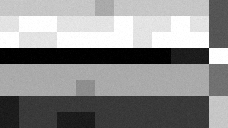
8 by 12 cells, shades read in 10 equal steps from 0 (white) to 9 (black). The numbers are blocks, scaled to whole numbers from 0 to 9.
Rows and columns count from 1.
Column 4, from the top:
2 1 0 9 3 3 7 8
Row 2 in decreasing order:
6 1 1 1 1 1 1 1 0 0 0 0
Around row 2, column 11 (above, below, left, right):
2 0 0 6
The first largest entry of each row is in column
12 12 12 1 12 12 1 1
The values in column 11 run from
0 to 8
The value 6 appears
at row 1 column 12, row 2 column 12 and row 3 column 12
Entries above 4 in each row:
1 1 1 11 1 1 11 11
